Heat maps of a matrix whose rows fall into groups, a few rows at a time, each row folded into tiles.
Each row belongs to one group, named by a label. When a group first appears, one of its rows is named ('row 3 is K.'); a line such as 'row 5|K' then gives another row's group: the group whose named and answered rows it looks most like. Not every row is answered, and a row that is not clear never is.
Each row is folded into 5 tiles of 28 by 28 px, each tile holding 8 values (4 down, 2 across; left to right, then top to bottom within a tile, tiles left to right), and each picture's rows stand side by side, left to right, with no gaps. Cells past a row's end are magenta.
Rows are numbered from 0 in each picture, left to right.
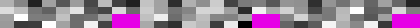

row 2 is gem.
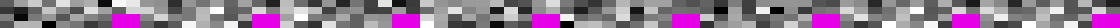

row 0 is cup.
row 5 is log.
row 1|gem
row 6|gem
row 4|log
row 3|cup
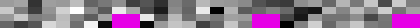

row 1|log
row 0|gem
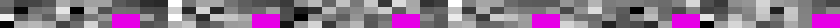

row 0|log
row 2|cup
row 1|log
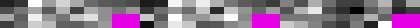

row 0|log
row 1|log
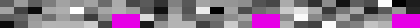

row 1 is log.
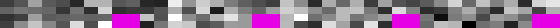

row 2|gem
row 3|cup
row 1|log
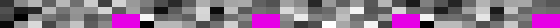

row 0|cup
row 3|log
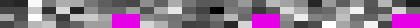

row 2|gem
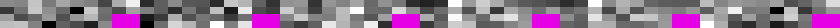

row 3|log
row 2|gem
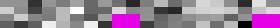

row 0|gem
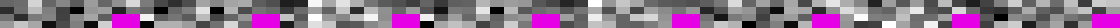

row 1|log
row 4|log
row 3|log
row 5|cup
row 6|gem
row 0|cup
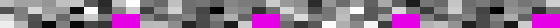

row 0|cup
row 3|cup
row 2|gem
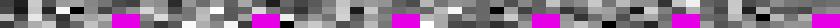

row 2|log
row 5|log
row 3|cup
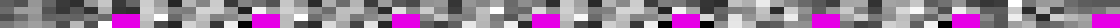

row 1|gem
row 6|gem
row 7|log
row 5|log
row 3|gem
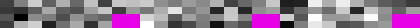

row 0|cup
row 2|log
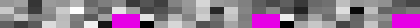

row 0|gem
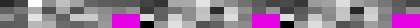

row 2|log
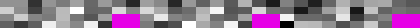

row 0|gem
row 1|gem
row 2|log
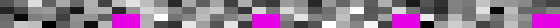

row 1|gem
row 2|gem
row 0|cup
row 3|log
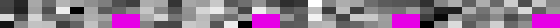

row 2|log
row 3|cup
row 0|log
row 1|gem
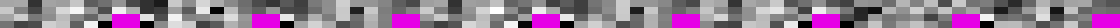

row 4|log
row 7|log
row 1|log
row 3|gem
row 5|gem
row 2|log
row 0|gem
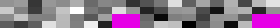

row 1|cup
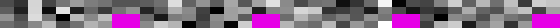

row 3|cup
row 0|log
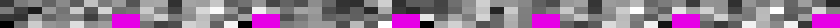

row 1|gem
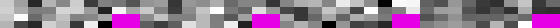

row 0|gem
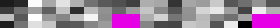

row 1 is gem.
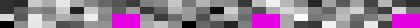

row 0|log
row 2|gem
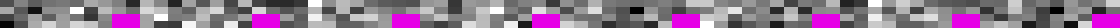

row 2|log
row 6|log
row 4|cup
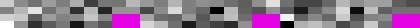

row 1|cup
